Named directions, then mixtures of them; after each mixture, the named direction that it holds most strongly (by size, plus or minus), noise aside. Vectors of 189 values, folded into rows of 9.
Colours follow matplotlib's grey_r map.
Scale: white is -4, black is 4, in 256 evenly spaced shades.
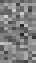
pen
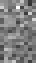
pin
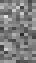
pen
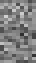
pen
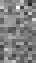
pin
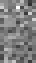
pin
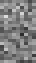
pen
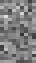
pen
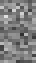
pen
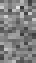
pin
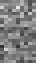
pin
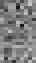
pin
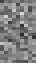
pen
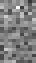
pin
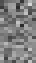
pin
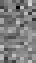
pin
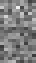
pin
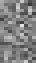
pen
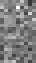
pin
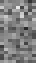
pin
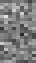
pen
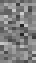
pen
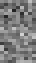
pen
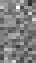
pin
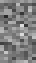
pen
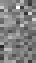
pin
